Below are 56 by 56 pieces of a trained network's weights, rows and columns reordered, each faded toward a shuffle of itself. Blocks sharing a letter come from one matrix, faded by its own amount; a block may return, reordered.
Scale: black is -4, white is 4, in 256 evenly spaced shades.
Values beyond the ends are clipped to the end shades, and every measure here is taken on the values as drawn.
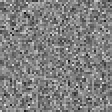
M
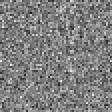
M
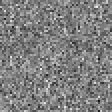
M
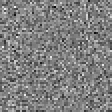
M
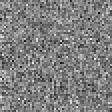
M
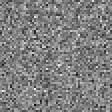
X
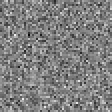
M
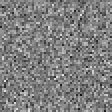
M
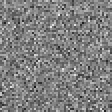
M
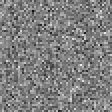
M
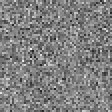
M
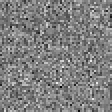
X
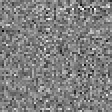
X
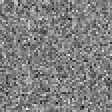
M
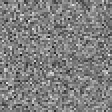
M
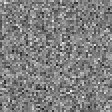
M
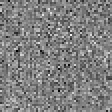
X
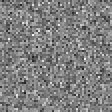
M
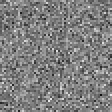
M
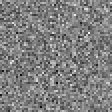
M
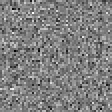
X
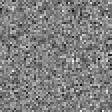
X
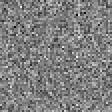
M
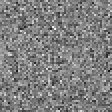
M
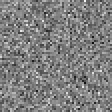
M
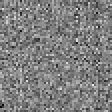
X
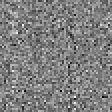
X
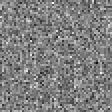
M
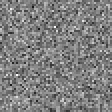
M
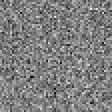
X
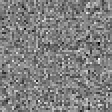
X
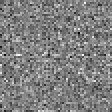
X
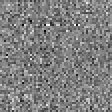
X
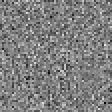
X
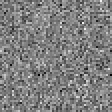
X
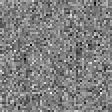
X
